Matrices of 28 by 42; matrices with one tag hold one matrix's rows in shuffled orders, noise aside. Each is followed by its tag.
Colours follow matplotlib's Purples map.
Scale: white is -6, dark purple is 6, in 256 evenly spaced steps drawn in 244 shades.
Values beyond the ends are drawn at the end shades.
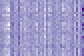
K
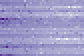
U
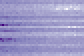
U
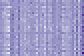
K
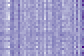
K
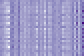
K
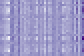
K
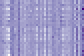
K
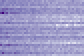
U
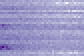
U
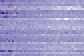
U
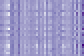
K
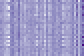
K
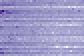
U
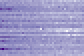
U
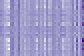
K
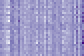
K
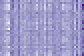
K
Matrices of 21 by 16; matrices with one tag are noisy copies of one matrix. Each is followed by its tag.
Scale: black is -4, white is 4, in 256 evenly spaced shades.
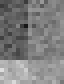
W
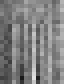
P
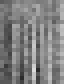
P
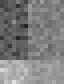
W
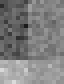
W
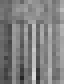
P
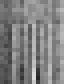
P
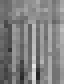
P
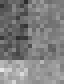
W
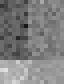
W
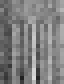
P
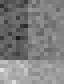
W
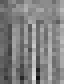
P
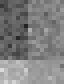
W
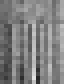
P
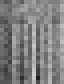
P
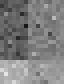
W
